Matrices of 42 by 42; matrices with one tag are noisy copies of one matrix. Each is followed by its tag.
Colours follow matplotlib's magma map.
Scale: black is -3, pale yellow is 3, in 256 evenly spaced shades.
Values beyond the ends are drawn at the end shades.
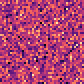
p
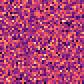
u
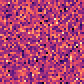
p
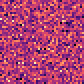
u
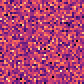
u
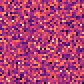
u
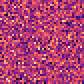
u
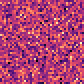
p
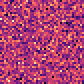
u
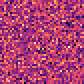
u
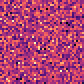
u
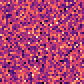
p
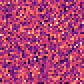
p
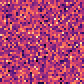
p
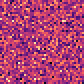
u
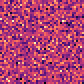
u
